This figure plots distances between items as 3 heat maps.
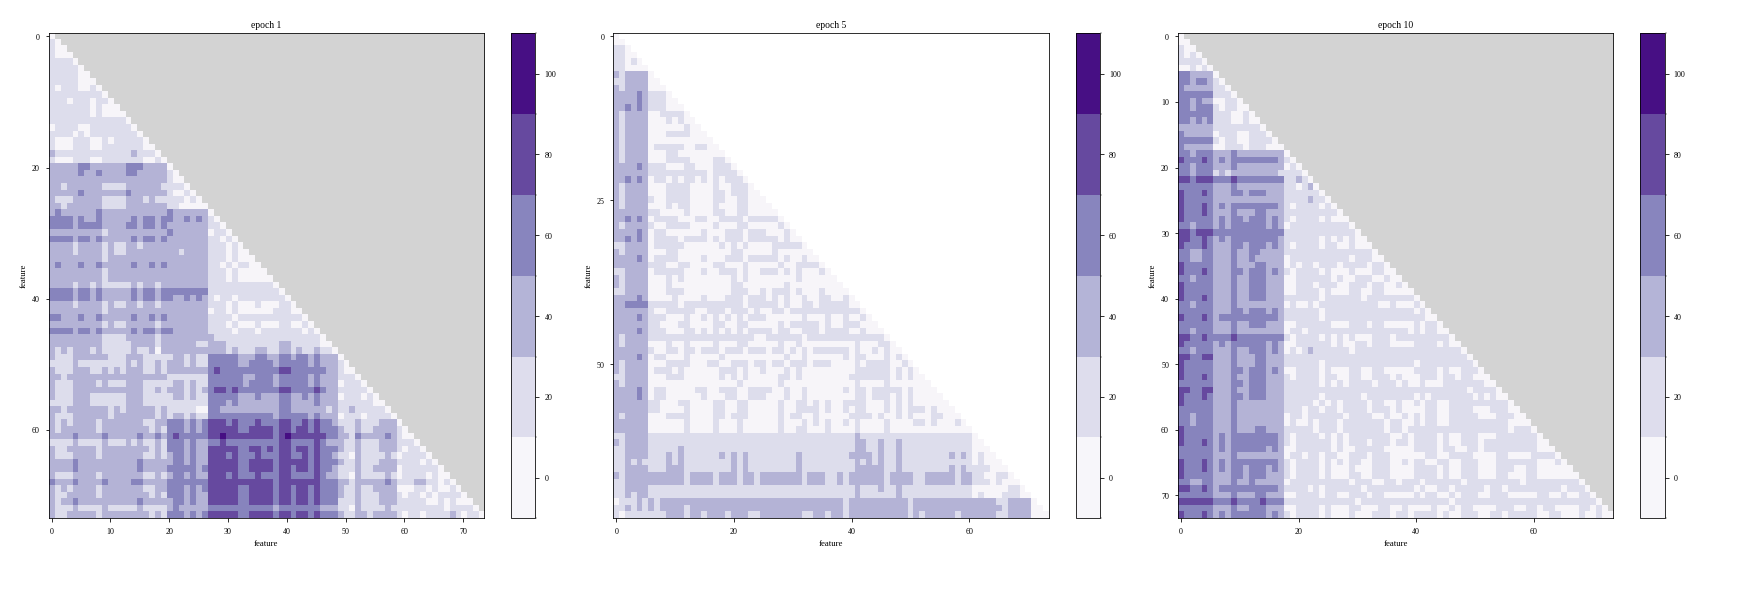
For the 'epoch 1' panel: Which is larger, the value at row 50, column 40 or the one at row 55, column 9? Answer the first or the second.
the first
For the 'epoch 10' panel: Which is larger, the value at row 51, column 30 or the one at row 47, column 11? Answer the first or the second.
the second
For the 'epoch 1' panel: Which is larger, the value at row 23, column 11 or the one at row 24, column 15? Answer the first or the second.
the second
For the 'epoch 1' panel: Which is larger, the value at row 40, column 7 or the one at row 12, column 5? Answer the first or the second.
the first
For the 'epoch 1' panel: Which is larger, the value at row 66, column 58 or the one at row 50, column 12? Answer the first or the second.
the first
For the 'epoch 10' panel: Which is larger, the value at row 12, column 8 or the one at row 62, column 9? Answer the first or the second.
the second
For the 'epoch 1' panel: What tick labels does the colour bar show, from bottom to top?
0, 20, 40, 60, 80, 100
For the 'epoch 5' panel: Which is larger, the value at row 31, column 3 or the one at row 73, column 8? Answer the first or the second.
the first
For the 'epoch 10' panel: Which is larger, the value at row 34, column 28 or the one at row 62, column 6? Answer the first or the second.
the second
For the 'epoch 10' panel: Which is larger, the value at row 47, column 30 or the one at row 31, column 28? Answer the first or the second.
the first
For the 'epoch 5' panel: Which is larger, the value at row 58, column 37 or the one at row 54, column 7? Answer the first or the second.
the second
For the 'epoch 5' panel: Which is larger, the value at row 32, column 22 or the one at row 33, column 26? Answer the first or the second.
the first
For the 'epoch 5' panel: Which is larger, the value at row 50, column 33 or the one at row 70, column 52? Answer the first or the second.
the second
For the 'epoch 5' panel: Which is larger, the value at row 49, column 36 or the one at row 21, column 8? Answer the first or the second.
the second
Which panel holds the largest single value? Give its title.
epoch 1
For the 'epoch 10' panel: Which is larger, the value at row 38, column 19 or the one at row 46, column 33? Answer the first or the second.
the second
